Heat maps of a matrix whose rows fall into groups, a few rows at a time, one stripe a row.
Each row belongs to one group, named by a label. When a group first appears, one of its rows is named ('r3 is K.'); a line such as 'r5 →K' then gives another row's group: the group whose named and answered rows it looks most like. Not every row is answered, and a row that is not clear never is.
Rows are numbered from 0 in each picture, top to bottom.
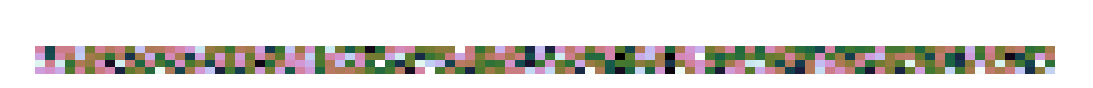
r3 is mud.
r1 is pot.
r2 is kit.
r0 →pot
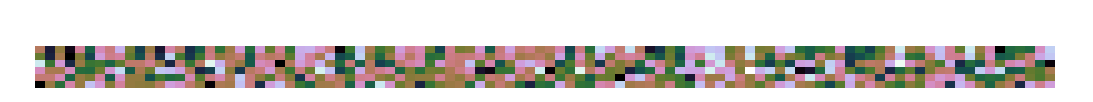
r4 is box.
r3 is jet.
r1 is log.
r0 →log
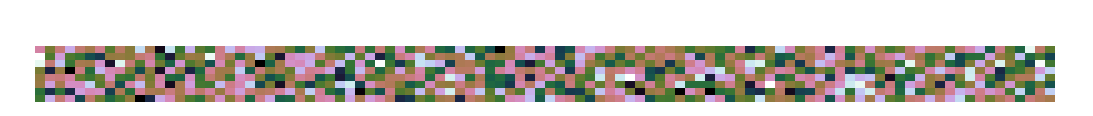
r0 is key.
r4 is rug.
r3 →log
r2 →kit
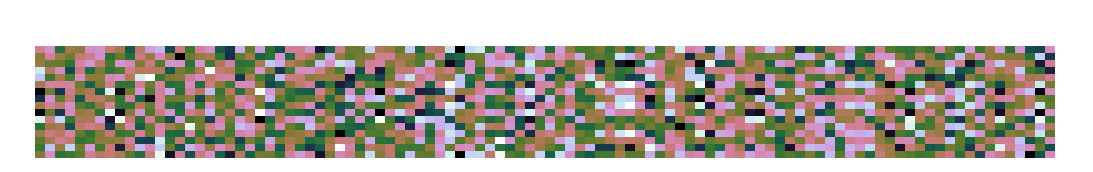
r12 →rug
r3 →mud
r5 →rug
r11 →box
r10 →kit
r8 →rug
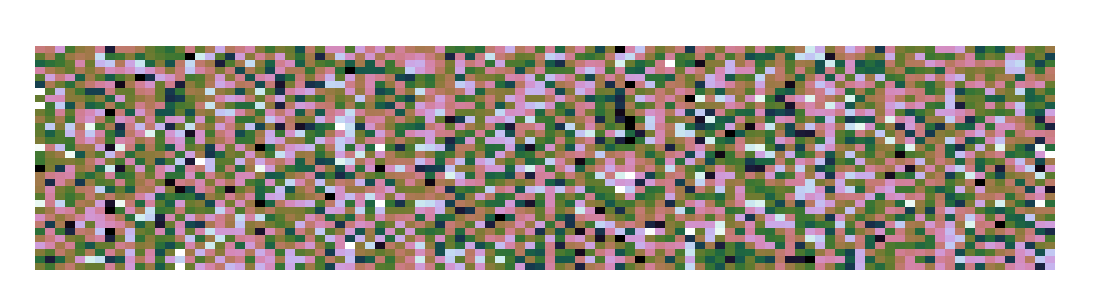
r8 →mud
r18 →rug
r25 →log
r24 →key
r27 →box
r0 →box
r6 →mud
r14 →kit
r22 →kit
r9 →box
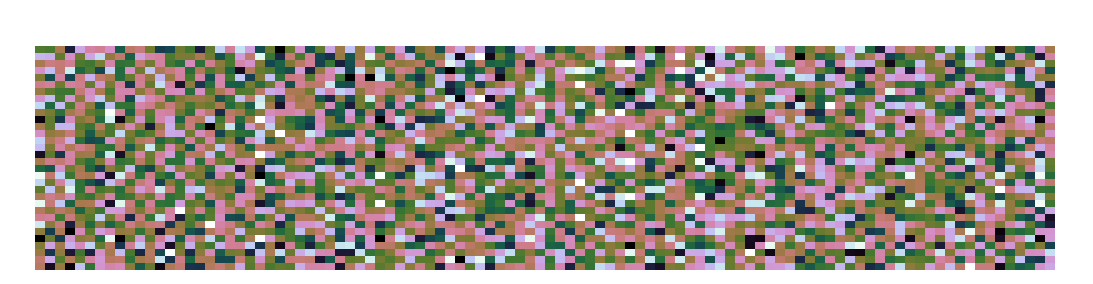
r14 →pot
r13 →mud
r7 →key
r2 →rug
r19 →mud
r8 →mud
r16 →rug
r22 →kit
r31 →log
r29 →log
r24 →jet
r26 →log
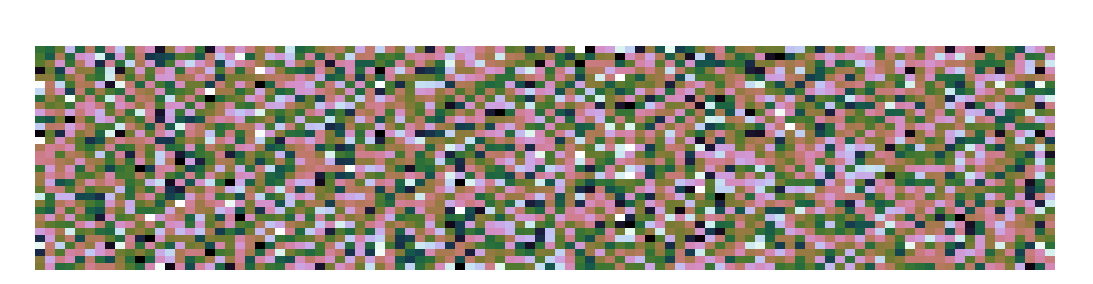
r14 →rug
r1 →box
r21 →mud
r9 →key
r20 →box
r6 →mud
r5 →kit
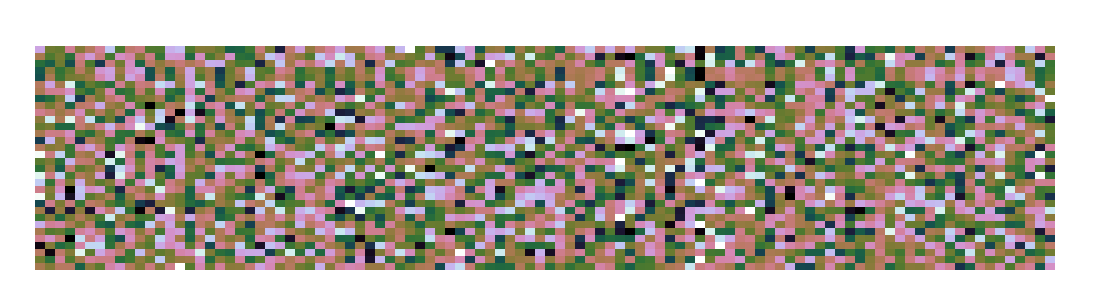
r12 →rug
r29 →pot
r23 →log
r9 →jet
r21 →mud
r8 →box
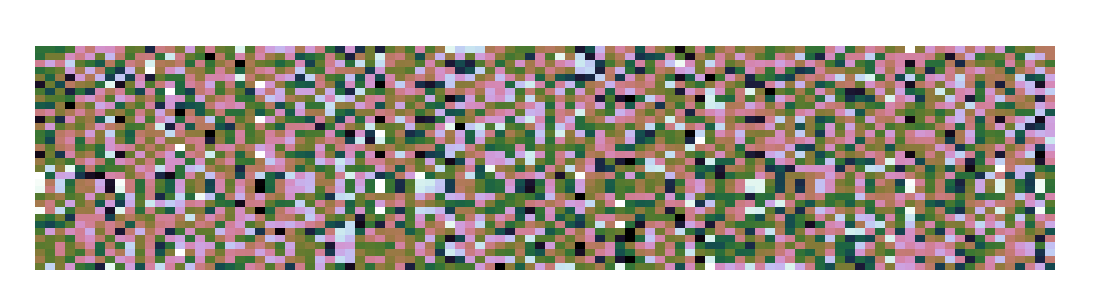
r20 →kit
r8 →log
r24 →box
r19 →kit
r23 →kit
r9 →jet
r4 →box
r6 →log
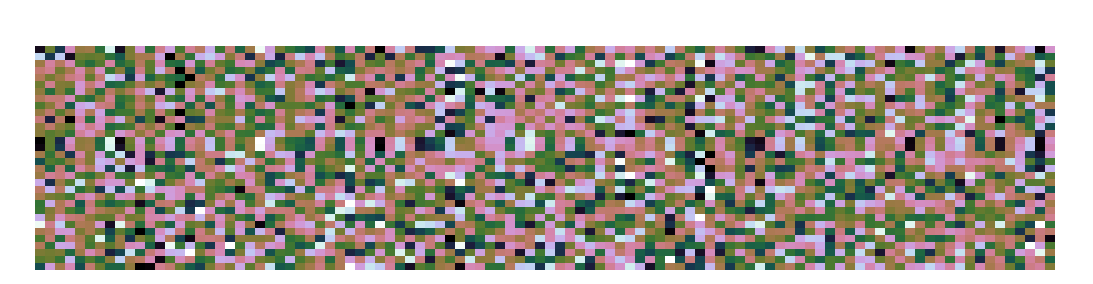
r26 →pot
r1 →mud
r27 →jet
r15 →box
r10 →log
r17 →box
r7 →rug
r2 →rug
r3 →jet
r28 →key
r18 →rug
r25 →kit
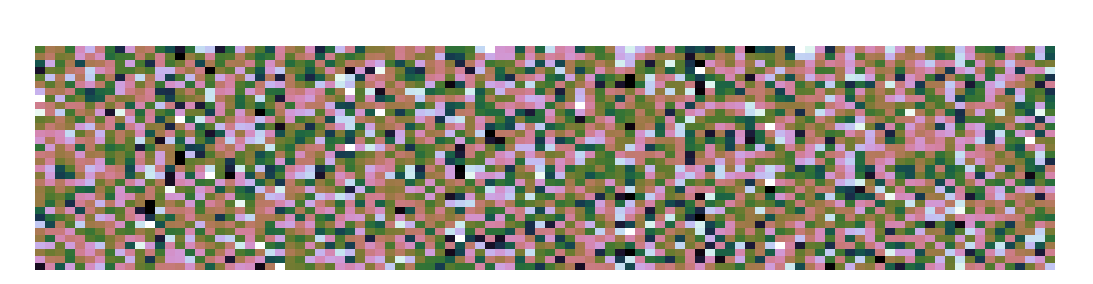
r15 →jet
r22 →box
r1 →jet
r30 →box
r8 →jet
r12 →key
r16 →jet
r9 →kit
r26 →rug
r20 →log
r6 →mud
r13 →key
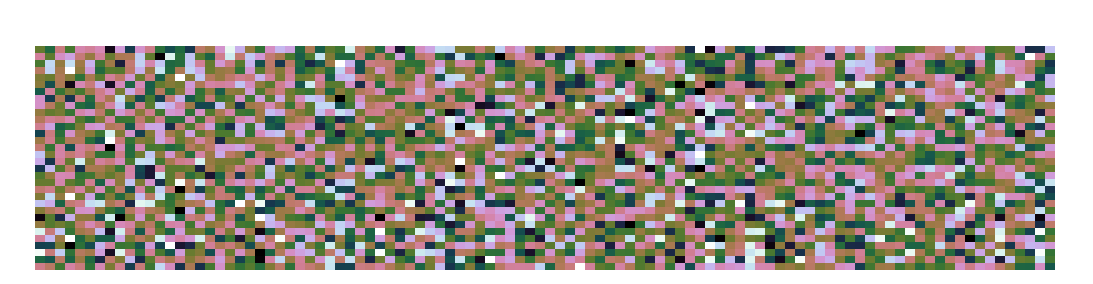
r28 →log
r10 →rug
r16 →pot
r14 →box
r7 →log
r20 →jet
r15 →pot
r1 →key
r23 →jet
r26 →kit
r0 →box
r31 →jet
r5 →box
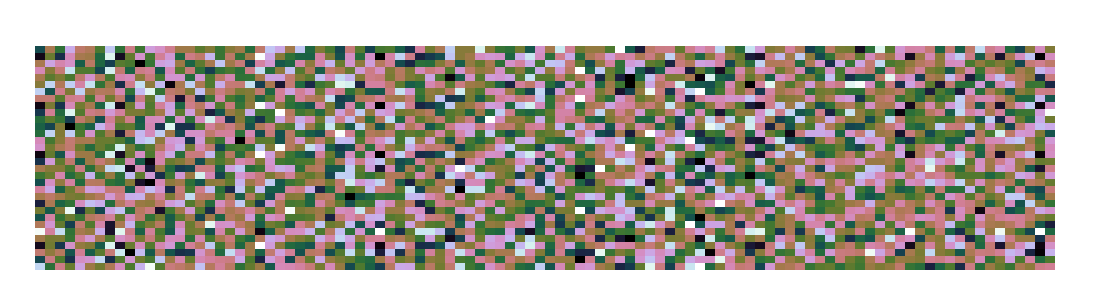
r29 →box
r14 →log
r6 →pot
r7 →jet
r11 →log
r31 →pot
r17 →box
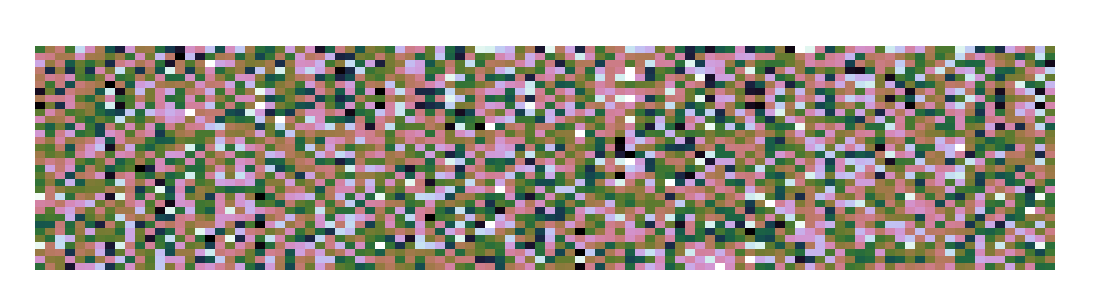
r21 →kit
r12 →mud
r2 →mud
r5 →box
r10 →log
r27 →key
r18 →box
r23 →key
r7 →rug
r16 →rug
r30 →jet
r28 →kit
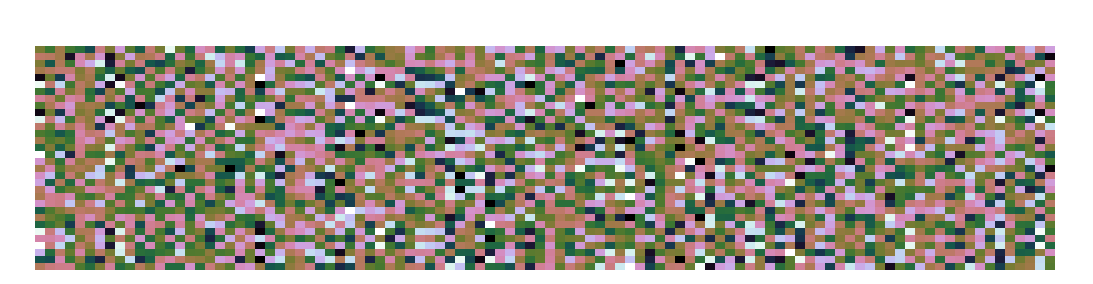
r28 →kit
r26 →kit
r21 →rug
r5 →kit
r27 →key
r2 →box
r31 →rug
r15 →mud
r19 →log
